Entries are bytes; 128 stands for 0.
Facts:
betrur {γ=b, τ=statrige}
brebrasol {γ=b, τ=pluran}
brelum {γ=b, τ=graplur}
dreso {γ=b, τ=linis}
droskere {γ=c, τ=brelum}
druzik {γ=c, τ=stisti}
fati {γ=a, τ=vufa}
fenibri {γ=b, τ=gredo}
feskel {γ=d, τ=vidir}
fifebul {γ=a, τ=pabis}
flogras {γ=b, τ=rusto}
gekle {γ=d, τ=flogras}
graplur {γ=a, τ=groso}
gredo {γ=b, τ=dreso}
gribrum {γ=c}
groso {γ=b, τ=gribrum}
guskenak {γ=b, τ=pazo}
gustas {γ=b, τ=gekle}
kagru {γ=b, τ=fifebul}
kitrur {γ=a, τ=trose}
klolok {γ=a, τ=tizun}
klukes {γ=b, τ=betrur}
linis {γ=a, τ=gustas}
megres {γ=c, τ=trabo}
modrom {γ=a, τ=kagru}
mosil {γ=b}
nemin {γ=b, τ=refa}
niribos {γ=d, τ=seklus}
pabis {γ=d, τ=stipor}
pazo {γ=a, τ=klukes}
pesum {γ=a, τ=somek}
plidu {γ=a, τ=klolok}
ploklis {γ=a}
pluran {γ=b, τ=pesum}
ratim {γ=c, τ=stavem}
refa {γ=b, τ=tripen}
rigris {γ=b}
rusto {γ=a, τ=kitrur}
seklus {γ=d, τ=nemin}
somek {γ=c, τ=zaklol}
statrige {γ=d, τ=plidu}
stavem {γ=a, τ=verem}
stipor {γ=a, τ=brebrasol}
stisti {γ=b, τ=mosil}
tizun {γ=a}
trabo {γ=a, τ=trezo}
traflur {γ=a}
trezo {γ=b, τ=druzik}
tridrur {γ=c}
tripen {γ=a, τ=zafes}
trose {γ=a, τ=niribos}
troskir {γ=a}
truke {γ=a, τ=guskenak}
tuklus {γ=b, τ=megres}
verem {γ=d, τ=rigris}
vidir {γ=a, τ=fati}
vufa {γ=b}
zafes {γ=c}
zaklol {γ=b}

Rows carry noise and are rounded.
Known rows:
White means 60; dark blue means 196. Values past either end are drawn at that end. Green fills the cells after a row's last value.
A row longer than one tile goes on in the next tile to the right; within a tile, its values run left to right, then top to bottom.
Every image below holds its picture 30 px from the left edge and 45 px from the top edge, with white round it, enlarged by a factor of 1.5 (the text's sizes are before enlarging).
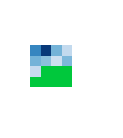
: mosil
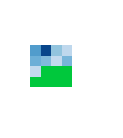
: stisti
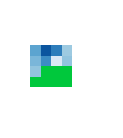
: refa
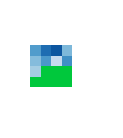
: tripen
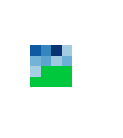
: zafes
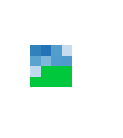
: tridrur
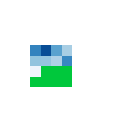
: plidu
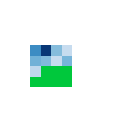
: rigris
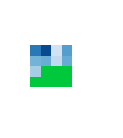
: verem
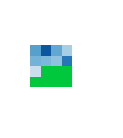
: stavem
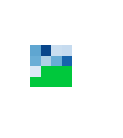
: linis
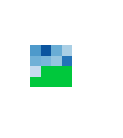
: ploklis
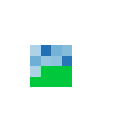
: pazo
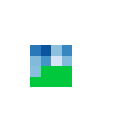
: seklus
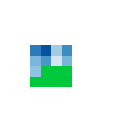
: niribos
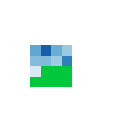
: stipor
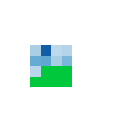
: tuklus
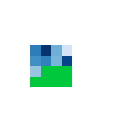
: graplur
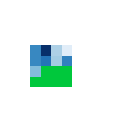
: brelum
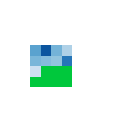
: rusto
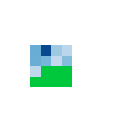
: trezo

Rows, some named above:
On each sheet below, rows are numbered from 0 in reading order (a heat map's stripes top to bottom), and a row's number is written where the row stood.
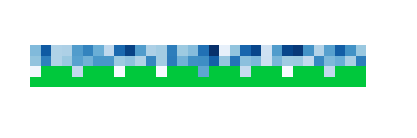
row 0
kagru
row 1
ratim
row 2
klolok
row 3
modrom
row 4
feskel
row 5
statrige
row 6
tizun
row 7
trose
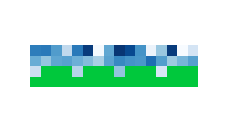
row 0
druzik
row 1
gekle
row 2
gribrum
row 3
fenibri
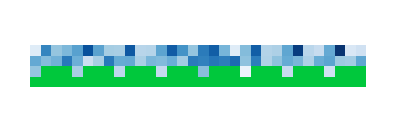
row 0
truke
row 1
pesum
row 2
tuklus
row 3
trose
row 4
droskere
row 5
kagru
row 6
flogras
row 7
gustas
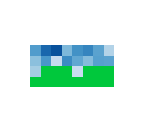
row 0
tripen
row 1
megres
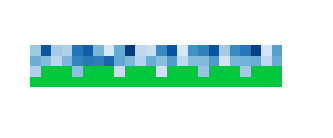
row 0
klukes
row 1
droskere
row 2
flogras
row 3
pabis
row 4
niribos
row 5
verem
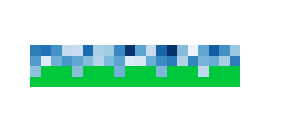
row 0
somek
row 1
guskenak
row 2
zaklol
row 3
vufa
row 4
trose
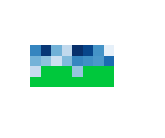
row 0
mosil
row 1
gribrum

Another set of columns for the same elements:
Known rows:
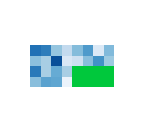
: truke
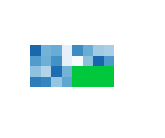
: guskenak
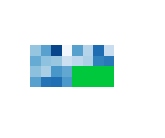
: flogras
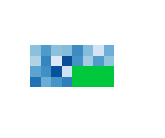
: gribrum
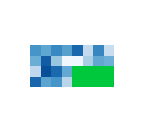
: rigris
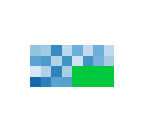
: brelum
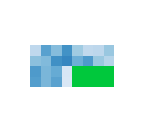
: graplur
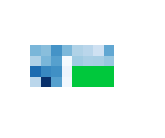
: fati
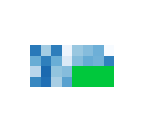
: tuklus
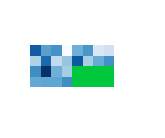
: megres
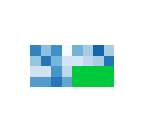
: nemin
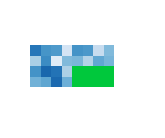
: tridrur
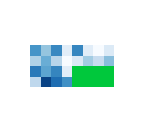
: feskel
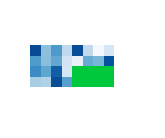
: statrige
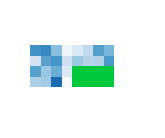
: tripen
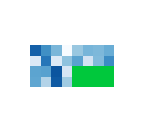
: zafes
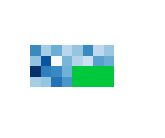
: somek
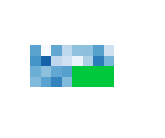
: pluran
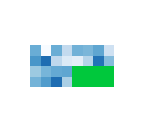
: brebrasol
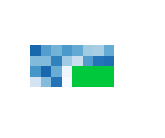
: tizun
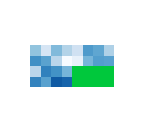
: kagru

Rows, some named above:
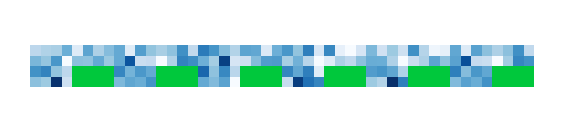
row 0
fifebul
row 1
zaklol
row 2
pazo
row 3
feskel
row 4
pabis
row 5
zaklol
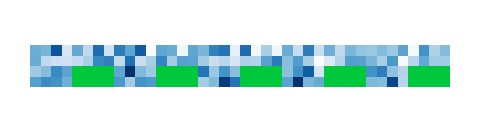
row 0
gustas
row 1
druzik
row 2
gekle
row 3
vufa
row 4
modrom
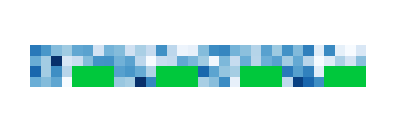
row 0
pazo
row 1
pabis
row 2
linis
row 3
feskel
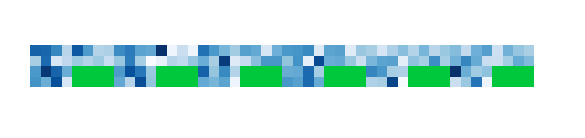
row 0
ratim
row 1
verem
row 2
pazo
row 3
droskere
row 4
stipor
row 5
pesum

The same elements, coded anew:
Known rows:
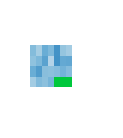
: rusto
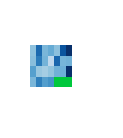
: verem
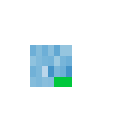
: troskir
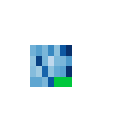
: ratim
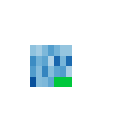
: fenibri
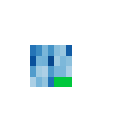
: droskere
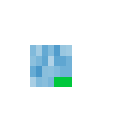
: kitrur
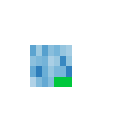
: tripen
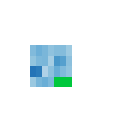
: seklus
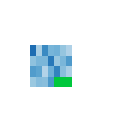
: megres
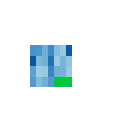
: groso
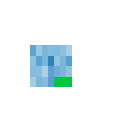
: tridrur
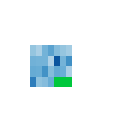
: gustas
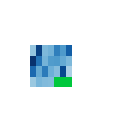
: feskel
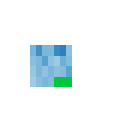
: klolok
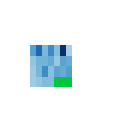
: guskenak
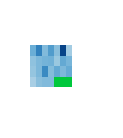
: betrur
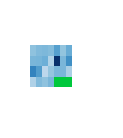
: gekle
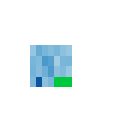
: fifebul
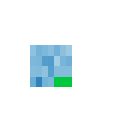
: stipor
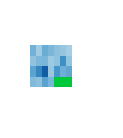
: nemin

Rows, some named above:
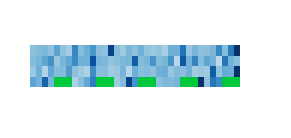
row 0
pesum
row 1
gribrum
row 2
somek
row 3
linis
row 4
rigris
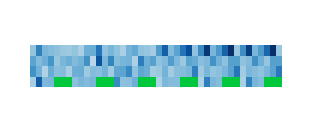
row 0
pabis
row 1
linis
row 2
flogras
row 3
pazo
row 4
truke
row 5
truke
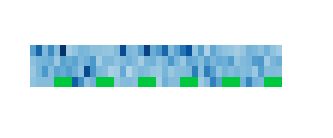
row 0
guskenak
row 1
kagru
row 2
statrige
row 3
pazo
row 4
zafes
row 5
stipor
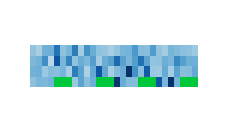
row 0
linis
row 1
tuklus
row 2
vufa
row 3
zaklol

